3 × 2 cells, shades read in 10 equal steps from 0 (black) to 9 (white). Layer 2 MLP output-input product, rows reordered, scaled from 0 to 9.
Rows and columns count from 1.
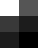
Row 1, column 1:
9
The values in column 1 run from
1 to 9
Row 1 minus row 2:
7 2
